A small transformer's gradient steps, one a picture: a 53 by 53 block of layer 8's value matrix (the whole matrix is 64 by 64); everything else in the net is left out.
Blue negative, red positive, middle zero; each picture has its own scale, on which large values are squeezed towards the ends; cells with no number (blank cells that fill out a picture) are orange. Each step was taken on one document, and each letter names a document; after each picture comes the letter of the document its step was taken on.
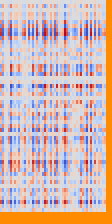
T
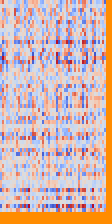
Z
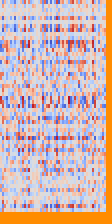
Z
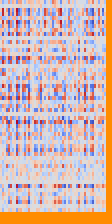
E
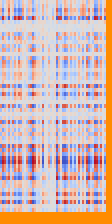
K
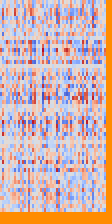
Z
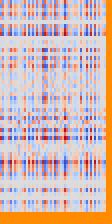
T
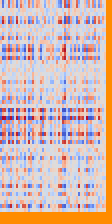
E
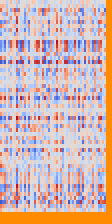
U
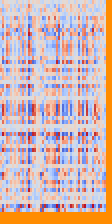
Z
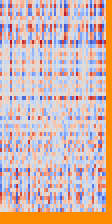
U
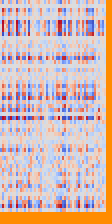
E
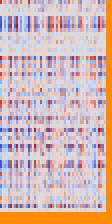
U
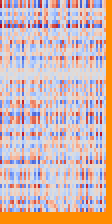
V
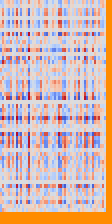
E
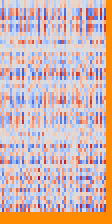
V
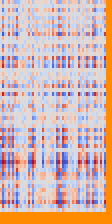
K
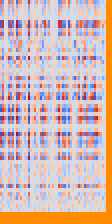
E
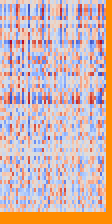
U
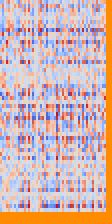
Z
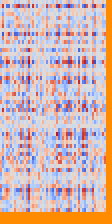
Z
